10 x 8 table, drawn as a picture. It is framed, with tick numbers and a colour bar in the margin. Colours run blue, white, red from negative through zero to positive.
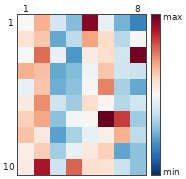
Roughest part: top middle. Average level on the scale: 50%. Stripes: upright, repeating 2 times.
